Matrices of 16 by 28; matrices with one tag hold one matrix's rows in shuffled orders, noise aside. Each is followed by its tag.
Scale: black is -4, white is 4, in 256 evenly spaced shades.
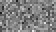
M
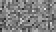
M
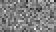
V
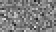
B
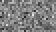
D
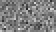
V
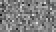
M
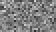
B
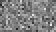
M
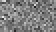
B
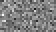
B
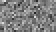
B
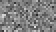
B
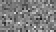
V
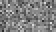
M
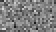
B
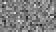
V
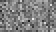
M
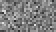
B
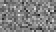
V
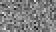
B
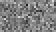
V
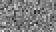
B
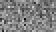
D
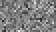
V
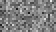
M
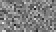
B
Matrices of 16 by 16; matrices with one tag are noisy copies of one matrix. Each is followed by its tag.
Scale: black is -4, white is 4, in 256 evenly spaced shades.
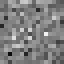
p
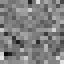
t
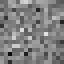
p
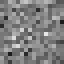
p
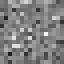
p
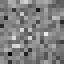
p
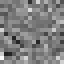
t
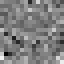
t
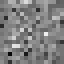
p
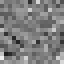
t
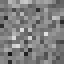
p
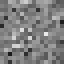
p
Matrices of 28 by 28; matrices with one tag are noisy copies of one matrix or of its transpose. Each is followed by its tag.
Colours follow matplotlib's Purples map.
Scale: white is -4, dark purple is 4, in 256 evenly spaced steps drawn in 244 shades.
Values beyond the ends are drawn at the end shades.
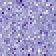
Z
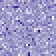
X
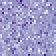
Z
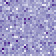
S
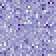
S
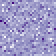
Z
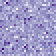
S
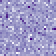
X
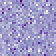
Z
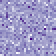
X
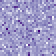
X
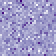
Z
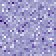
Z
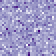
X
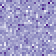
S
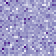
S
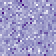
Z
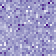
S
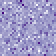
Z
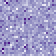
S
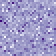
Z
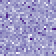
X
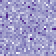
X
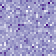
S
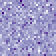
Z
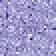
X
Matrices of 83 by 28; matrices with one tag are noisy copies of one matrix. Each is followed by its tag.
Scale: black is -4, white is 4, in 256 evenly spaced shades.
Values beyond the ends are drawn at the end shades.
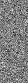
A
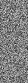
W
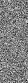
A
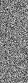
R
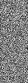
W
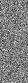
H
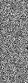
W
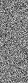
R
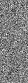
H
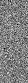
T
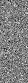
T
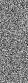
H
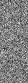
T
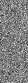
H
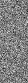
A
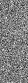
H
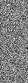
W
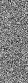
T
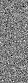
R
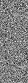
R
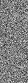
R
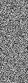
W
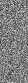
H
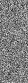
H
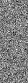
A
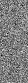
H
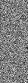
W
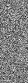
W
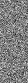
A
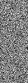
W
